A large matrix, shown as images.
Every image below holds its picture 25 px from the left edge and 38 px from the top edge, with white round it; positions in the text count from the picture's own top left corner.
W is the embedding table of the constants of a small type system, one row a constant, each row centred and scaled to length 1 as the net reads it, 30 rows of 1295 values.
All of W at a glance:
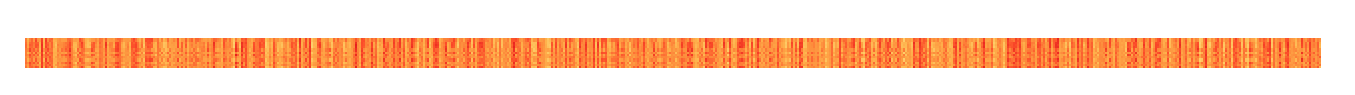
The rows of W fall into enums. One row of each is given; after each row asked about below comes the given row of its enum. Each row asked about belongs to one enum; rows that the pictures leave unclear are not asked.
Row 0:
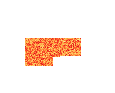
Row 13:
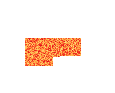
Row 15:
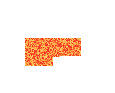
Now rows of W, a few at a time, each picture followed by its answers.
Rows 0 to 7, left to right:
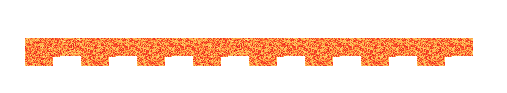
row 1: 15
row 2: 15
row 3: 0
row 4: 15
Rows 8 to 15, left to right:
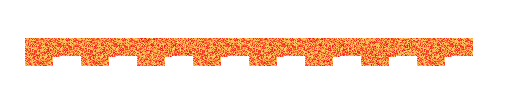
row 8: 15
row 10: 13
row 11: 15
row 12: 15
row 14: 0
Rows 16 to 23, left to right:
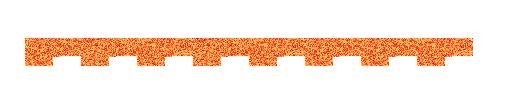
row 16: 15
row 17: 13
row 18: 0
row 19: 13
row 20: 0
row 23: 0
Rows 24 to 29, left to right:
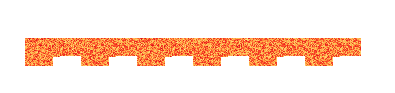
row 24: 13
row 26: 13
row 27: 0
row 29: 15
